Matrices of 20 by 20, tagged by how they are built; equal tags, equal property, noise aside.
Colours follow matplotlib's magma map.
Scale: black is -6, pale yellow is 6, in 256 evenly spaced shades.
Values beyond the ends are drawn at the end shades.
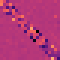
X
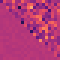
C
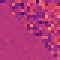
C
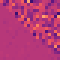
C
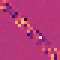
X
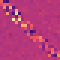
X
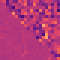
C
